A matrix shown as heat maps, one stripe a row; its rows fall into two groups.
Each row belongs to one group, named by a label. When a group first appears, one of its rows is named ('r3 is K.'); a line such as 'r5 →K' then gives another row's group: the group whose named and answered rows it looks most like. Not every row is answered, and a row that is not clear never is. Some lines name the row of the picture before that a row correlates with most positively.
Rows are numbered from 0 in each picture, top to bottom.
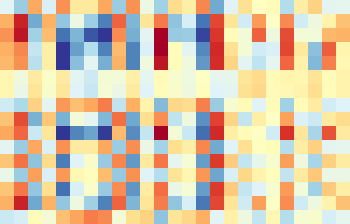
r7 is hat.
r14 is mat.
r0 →hat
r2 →mat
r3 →mat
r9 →mat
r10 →hat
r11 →mat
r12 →hat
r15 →hat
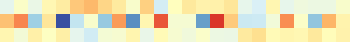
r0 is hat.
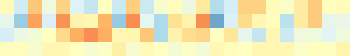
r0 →hat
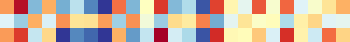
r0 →mat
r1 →hat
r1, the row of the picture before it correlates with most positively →1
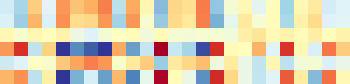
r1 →hat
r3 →mat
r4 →hat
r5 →mat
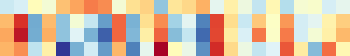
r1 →mat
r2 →mat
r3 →mat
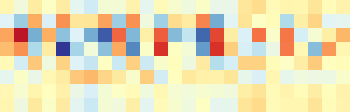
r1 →hat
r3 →mat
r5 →hat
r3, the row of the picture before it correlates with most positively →3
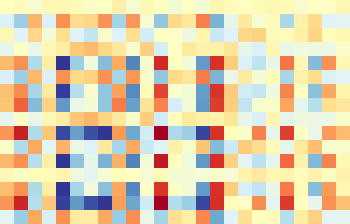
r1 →hat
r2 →hat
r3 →hat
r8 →hat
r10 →hat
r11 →mat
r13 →mat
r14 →mat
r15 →hat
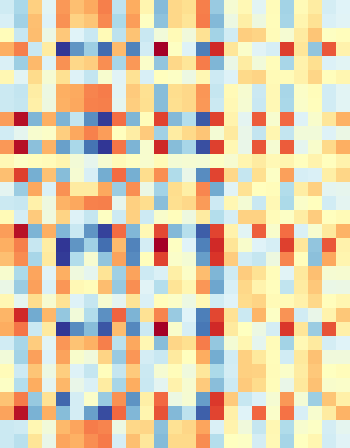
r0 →hat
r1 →hat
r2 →hat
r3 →mat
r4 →hat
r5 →hat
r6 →hat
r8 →mat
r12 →mat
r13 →hat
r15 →hat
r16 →mat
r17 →mat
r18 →mat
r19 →hat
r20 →hat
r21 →hat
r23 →mat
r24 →hat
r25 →hat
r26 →hat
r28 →mat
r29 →mat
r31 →hat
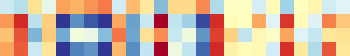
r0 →hat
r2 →mat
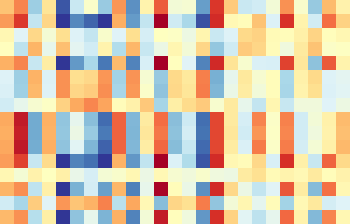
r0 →mat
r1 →mat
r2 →hat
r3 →hat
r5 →hat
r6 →hat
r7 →hat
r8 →mat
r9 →mat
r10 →mat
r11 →mat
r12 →hat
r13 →mat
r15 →mat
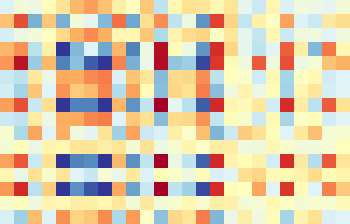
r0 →hat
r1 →mat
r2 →hat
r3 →mat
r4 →mat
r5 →hat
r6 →hat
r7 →mat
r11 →mat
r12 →hat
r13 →mat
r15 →hat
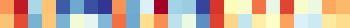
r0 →mat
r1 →mat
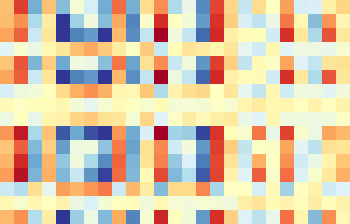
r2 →mat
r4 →mat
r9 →mat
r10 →mat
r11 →mat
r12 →mat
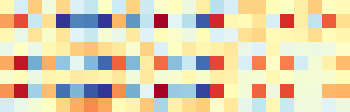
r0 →hat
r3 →hat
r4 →mat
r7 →hat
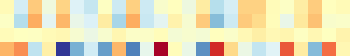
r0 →hat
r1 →hat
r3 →mat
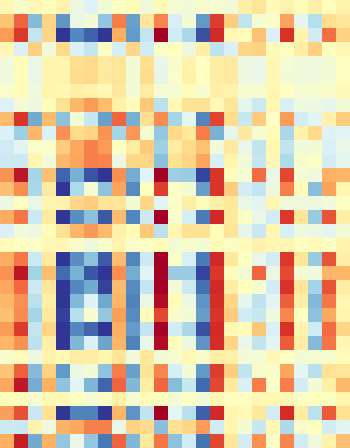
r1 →mat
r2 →mat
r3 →hat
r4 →hat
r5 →hat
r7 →hat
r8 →mat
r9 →hat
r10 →hat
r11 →hat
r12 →mat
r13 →mat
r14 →hat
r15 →mat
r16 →hat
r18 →mat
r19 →mat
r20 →mat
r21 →mat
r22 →mat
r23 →mat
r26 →mat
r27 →mat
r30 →hat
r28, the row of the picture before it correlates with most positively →2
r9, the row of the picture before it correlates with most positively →1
